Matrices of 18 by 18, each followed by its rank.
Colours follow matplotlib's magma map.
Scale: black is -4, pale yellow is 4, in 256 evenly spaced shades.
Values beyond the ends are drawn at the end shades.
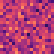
full rank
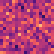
full rank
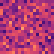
full rank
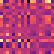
two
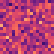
full rank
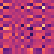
two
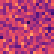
full rank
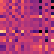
two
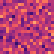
full rank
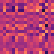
two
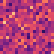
full rank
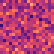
full rank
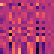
two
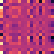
two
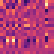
two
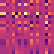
two
